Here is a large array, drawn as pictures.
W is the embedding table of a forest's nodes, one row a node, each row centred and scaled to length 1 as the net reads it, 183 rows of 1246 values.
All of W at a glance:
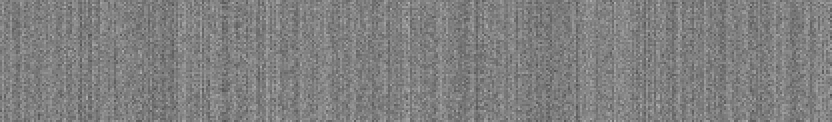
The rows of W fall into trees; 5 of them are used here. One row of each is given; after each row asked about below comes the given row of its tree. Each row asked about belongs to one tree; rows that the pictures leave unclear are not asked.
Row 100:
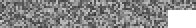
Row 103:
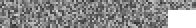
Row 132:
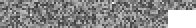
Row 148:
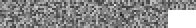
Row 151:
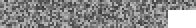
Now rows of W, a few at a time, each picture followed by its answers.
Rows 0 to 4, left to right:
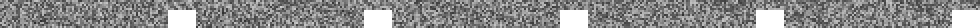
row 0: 132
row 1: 103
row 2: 151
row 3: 100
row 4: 100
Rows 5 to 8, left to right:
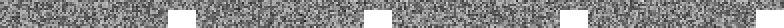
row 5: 132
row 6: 148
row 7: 151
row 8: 103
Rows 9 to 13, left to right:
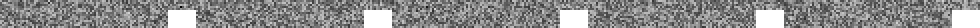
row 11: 132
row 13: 103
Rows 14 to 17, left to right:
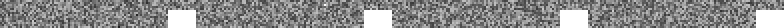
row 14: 103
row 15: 132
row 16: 100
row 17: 148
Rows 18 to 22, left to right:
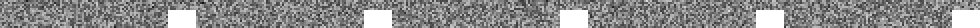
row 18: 151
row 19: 148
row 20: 100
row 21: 148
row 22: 103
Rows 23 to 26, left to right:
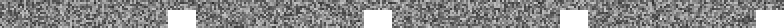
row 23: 100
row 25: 132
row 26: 100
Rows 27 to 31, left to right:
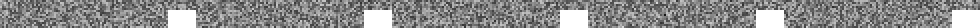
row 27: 100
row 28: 151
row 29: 151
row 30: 151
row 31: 148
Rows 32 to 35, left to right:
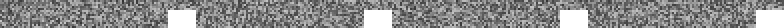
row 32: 100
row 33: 103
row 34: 100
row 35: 100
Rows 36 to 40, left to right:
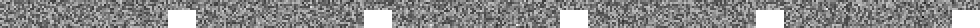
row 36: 100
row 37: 100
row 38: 132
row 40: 132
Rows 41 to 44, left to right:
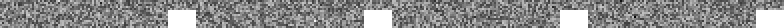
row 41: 100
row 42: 100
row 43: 151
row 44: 100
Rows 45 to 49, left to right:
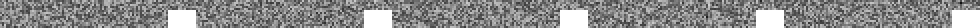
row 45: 151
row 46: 148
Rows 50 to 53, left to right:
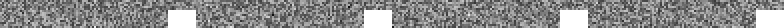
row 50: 151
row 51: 151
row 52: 103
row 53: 103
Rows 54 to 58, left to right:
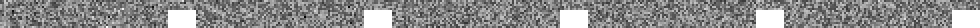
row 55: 100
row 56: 148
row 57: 100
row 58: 132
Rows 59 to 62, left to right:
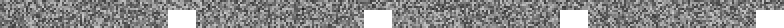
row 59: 103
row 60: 151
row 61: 151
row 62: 100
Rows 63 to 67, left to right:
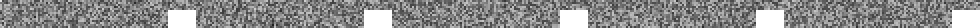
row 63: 148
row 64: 103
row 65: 100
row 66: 151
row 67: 151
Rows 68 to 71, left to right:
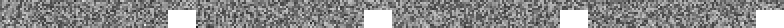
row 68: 132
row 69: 103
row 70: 151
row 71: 100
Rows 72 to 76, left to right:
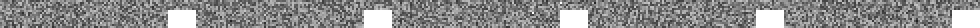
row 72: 148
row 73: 100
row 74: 100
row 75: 103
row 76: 151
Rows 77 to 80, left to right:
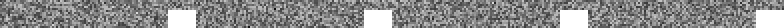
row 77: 103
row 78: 103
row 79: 151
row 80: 148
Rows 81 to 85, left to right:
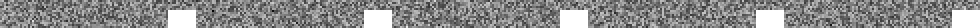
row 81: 151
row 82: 132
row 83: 132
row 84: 151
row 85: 132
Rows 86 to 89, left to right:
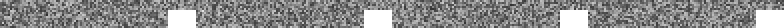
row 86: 103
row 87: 132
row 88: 151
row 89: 100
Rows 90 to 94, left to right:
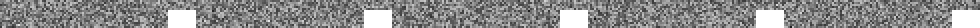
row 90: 103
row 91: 132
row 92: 103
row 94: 148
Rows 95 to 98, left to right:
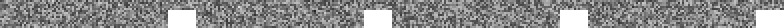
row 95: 132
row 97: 103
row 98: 100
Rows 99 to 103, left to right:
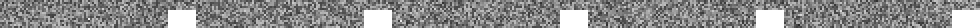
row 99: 151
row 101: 132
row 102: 100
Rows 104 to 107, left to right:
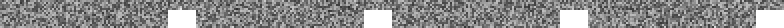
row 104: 132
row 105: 148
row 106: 132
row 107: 151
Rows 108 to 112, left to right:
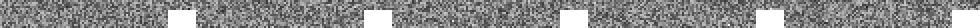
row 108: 151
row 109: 151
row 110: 132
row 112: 100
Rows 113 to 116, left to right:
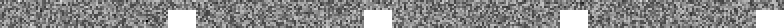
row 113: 103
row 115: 151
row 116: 148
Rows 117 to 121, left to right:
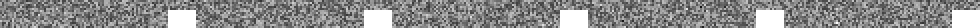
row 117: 151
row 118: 100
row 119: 132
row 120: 103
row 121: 151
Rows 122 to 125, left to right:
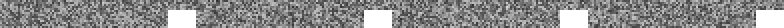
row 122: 100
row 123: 132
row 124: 100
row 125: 151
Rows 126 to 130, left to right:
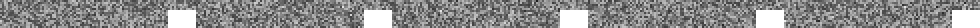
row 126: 100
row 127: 103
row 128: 103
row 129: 132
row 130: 151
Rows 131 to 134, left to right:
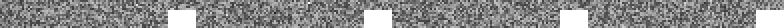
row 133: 100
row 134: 132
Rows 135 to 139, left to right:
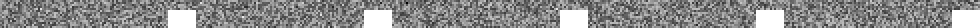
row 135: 100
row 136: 132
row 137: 100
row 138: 103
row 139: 151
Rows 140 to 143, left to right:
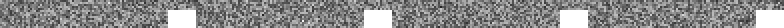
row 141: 103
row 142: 148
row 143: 100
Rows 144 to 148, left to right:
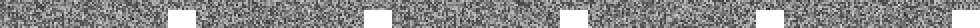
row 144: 103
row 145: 148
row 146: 103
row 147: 148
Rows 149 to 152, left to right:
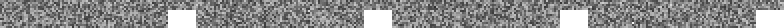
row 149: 151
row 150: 100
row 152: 132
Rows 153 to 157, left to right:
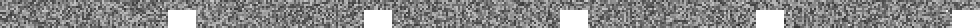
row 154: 151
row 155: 103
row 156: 148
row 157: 103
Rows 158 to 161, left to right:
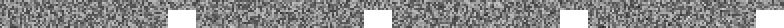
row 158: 103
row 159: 132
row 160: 132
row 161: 103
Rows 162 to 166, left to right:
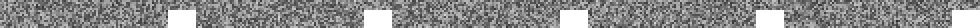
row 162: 151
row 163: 103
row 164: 132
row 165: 148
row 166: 100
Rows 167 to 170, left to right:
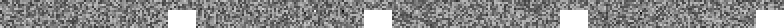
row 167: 148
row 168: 103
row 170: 100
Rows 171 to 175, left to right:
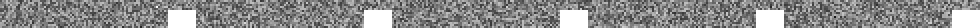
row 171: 132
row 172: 103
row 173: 100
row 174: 132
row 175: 103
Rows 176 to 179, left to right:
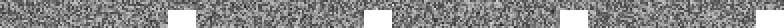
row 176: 100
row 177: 132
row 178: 132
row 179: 100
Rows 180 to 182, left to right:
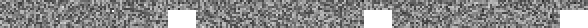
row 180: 100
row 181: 100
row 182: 100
